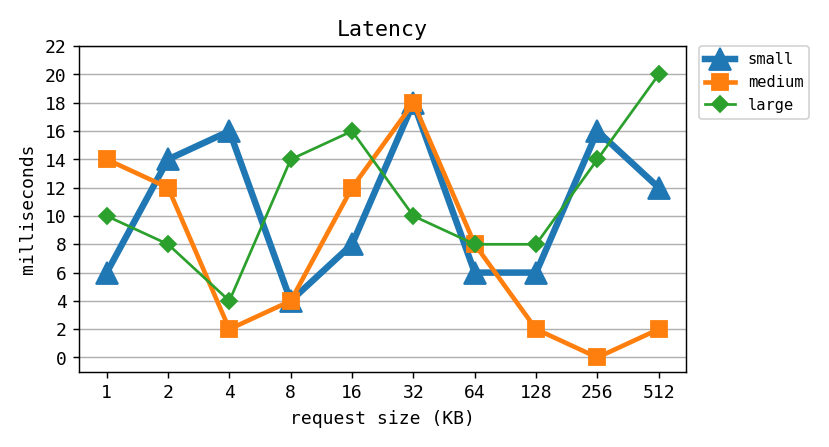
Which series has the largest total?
large
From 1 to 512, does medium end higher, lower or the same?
lower
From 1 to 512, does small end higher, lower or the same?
higher
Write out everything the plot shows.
Title: Latency
x-axis: request size (KB), ticks 1 2 4 8 16 32 64 128 256 512
y-axis: milliseconds, ticks 0 2 4 6 8 10 12 14 16 18 20 22
Legend: small, medium, large
Values:
small: 6 14 16 4 8 18 6 6 16 12
medium: 14 12 2 4 12 18 8 2 0 2
large: 10 8 4 14 16 10 8 8 14 20
